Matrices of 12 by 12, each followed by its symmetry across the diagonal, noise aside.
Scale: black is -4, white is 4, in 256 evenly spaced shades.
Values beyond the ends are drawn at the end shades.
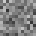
neither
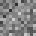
symmetric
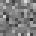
neither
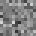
neither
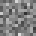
neither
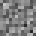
symmetric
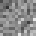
symmetric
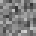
neither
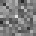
symmetric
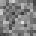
symmetric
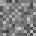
symmetric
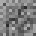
symmetric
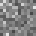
symmetric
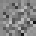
symmetric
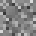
symmetric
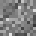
symmetric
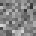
neither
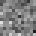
neither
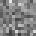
neither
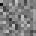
neither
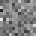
neither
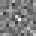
symmetric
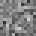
symmetric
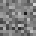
neither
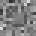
symmetric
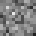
symmetric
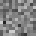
neither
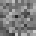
neither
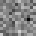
neither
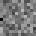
neither
